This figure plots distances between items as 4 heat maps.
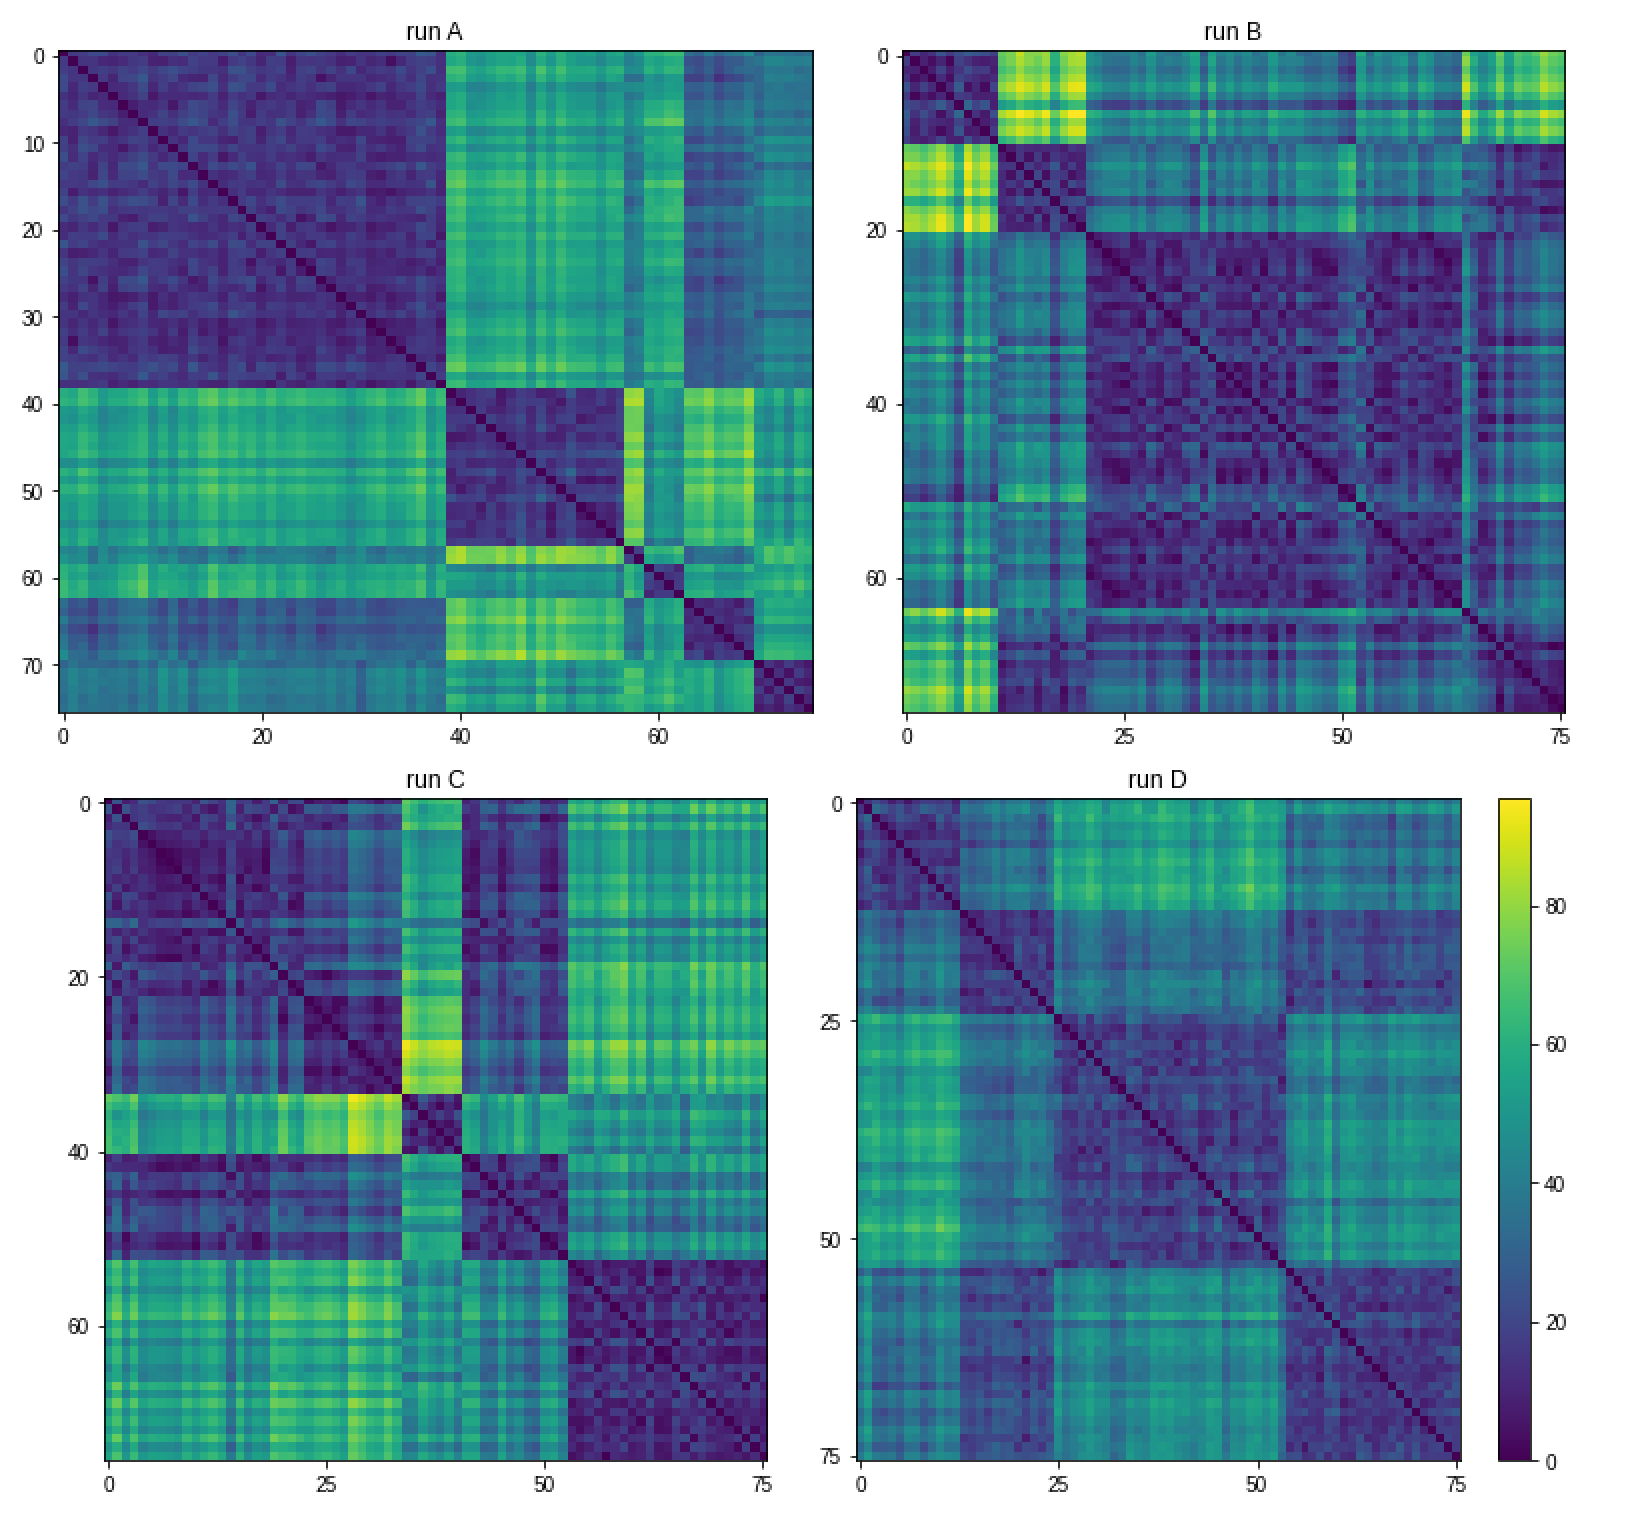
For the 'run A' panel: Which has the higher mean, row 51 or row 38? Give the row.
51
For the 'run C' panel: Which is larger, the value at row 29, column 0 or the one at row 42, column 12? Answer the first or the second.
the first
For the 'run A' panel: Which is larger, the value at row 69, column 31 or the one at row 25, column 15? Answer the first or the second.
the first
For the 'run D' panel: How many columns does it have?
76
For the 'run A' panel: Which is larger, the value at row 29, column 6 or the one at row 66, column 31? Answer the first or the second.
the second
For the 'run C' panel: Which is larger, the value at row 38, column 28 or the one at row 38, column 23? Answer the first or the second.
the first
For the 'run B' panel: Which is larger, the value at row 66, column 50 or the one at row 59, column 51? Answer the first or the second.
the second
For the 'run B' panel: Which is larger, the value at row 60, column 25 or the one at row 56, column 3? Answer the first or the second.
the second
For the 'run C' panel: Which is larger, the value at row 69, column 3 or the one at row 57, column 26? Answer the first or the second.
the first
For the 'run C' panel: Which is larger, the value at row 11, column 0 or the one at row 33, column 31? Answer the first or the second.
the first
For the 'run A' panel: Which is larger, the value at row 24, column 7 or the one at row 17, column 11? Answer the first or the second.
the second
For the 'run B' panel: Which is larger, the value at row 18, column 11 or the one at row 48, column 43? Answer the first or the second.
the second
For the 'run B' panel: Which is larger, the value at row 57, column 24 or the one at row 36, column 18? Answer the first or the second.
the second
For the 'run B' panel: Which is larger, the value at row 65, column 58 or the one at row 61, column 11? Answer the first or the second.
the second
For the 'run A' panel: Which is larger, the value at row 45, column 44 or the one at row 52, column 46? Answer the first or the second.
the second
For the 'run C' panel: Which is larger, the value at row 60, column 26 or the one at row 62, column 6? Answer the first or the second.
the first
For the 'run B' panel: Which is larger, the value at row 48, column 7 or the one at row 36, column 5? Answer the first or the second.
the first
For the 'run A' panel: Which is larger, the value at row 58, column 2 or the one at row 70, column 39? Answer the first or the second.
the second
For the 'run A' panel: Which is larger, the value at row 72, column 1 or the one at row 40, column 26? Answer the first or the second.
the second
